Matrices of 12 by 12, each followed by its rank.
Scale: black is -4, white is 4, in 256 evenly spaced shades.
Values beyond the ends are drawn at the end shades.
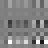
one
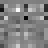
two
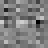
two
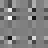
one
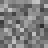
full rank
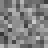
full rank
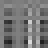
one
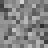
full rank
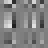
one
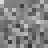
full rank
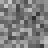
full rank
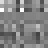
two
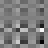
one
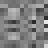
two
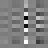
one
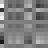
one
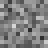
full rank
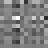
two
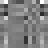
two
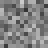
full rank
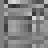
two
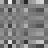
one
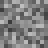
full rank
